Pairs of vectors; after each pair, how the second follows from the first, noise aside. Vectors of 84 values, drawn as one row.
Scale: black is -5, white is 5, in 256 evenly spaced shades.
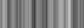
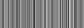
sign-scrambled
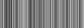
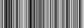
scaled up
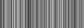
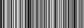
scaled up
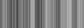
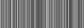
sign-scrambled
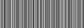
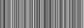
sign-scrambled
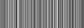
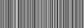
sign-scrambled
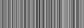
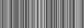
sign-scrambled
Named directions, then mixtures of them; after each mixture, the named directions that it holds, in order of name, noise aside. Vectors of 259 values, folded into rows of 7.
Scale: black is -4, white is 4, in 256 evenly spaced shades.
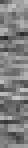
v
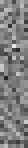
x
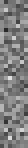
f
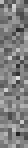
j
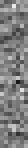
j, v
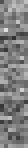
f, v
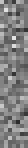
f, j, x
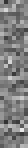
f, j, v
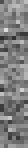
f, v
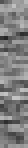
v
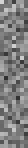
j, x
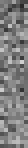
f, v, x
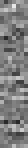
f, j, v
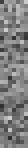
f, j, v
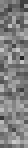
f, v, x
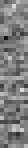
j, v
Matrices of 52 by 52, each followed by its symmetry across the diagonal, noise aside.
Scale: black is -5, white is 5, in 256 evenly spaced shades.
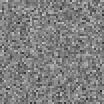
neither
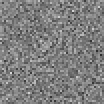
symmetric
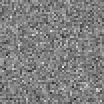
neither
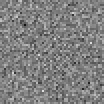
symmetric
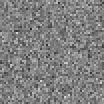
neither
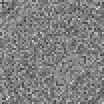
symmetric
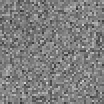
symmetric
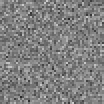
neither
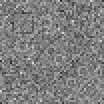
symmetric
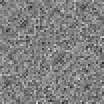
symmetric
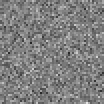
neither
